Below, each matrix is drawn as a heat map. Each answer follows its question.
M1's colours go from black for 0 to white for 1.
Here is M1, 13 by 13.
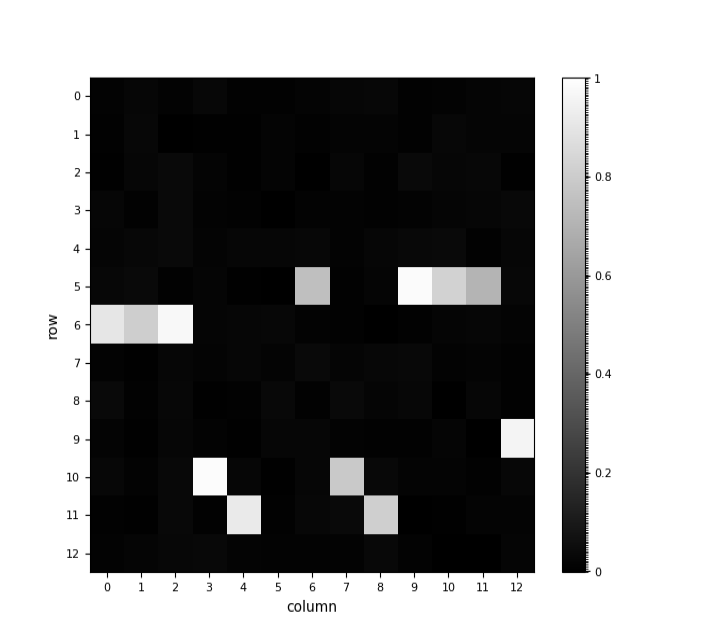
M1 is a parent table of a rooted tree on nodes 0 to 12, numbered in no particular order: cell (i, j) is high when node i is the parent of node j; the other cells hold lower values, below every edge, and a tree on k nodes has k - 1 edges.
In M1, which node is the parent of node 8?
11
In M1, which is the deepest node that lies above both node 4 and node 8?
11
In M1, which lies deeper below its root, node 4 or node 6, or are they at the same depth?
node 4
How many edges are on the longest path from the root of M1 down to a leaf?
2
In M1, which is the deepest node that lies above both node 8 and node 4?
11
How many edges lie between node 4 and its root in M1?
2
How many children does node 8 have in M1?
0
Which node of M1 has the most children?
5
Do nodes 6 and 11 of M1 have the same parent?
yes
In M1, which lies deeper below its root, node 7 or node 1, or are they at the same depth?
the same depth
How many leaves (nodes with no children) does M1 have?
8
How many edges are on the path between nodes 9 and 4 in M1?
3
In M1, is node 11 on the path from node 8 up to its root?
yes
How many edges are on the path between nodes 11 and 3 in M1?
3
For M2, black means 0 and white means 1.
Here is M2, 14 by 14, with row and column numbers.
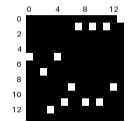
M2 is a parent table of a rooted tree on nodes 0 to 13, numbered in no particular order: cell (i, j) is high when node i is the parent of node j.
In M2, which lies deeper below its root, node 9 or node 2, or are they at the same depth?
node 2
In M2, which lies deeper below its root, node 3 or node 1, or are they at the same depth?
node 3
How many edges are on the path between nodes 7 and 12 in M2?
3
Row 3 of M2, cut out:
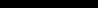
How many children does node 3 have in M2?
0
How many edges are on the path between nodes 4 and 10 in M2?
3
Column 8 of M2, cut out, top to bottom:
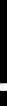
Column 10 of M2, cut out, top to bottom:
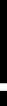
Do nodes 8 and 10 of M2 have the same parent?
yes
